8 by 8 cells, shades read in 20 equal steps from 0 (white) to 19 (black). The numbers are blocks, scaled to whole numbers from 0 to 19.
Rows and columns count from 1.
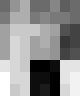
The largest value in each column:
11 8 6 19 19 19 15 14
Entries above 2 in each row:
8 8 8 8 8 5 5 6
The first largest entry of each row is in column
7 8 8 7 7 4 6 6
